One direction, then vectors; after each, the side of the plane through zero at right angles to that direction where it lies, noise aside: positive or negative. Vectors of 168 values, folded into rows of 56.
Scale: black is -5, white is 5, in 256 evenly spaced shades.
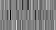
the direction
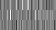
negative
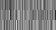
positive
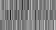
positive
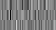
positive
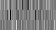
positive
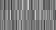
negative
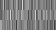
negative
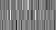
negative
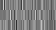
negative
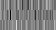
positive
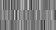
negative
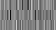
positive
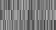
negative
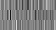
positive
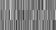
negative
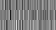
positive
